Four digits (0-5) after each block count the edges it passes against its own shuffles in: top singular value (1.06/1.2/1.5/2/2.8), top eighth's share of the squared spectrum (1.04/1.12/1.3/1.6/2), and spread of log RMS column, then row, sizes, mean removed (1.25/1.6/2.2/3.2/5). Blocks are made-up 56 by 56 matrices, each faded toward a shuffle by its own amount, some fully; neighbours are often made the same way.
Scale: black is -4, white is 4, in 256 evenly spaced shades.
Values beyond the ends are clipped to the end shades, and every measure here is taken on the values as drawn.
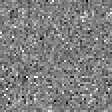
3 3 1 1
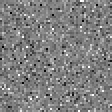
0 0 0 0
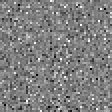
2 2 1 0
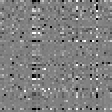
4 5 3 3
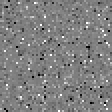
3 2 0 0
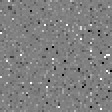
1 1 0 0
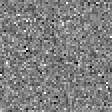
0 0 0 0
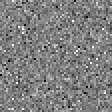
0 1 0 0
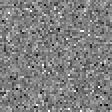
0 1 0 0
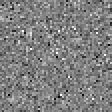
0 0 0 0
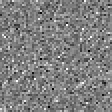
0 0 0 0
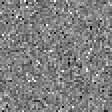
0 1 0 0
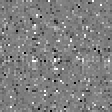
3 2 0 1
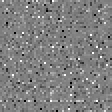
3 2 0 1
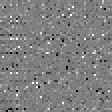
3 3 1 1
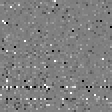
4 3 0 1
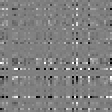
5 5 3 3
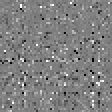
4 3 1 2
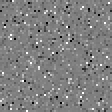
0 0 0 0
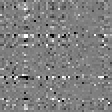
4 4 2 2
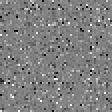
3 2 0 0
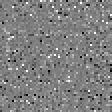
2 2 0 1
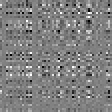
5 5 4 4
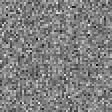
2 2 0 0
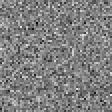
2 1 0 0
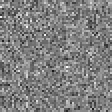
3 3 2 0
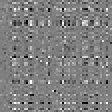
5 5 3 3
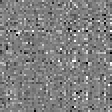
4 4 2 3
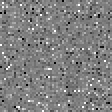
1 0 0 0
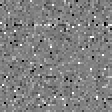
3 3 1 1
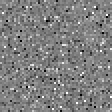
2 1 0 0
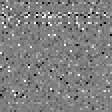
4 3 0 2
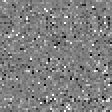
3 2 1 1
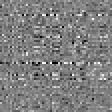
4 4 1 3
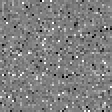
2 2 0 0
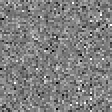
1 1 1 0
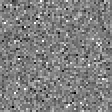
0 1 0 0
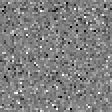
2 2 0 0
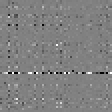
4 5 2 2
